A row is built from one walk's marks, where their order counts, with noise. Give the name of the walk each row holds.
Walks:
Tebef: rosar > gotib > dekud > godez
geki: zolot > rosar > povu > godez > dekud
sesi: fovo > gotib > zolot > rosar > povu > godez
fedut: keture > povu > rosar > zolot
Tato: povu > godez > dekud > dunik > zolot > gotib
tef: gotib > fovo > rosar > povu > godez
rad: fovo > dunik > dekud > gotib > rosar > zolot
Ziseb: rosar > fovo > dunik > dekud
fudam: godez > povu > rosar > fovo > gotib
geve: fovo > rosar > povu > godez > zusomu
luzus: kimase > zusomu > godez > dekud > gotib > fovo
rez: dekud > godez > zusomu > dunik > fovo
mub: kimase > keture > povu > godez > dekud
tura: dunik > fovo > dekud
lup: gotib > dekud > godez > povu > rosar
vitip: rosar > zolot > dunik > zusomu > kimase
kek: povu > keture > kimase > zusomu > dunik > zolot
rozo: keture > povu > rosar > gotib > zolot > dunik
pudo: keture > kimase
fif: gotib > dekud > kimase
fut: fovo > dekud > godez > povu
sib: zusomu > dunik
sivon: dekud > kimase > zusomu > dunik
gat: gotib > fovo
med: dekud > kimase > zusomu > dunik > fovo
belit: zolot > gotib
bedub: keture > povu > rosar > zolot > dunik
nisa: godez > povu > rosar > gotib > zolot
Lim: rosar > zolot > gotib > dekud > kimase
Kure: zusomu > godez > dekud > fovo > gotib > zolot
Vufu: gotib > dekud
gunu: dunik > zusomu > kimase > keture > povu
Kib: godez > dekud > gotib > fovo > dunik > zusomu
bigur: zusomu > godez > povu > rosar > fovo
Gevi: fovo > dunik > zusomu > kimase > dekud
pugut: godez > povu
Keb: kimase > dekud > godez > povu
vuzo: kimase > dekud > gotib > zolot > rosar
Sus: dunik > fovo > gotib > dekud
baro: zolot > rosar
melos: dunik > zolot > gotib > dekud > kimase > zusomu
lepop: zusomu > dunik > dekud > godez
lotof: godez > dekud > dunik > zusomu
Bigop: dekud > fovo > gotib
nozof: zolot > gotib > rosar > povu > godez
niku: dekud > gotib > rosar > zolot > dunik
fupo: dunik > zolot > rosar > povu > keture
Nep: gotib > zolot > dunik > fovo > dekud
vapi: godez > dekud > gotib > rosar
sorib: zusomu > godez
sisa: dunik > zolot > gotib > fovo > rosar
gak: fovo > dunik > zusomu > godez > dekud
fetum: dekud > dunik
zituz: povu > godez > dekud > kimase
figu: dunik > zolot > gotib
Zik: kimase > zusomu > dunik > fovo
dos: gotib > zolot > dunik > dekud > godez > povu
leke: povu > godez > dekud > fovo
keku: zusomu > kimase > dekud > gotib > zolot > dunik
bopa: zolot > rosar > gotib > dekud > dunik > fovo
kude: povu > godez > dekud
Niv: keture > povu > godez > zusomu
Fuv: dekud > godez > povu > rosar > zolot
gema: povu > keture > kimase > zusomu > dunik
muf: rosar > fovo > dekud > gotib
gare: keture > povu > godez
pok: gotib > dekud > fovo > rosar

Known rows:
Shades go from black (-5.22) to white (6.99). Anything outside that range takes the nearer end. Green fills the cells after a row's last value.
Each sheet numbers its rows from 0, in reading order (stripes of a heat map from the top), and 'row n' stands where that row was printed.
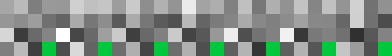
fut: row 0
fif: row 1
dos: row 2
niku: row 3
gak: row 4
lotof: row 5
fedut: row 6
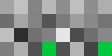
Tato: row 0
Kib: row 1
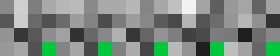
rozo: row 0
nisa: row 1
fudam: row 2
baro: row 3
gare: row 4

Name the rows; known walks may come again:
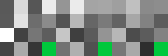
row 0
sib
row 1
niku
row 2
sesi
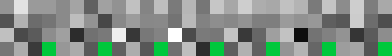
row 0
bopa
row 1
Niv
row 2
lotof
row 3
Zik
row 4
vapi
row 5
kude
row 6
rozo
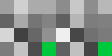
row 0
vuzo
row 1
keku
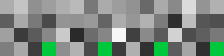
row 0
nozof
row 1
leke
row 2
sorib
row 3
figu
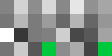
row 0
sivon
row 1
Ziseb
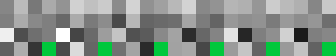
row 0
gak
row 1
fif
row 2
sisa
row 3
geki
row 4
Keb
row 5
zituz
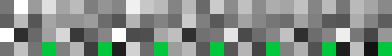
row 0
fetum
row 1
fut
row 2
Vufu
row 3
gema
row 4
Kib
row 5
Tato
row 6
gat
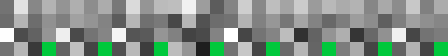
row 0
tura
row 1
luzus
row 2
Sus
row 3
baro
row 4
med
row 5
lup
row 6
fudam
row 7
rez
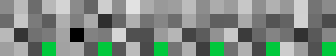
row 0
kek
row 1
pugut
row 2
pok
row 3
tef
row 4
dos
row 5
fedut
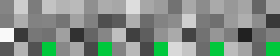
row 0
lepop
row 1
nisa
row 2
Lim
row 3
pudo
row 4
gare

